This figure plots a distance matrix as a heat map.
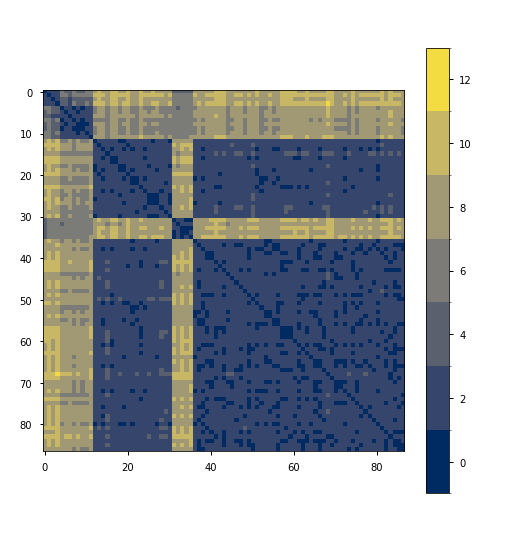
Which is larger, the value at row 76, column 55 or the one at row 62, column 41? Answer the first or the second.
the second
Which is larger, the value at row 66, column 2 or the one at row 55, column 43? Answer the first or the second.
the first
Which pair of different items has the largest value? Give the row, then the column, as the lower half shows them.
68, 3
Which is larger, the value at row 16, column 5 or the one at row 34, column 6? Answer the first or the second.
the first
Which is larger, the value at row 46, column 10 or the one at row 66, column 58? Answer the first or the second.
the first
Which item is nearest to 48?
78
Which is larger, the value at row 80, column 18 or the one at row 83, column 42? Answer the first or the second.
the second
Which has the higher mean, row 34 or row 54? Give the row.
34
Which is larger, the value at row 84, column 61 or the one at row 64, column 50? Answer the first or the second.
the second
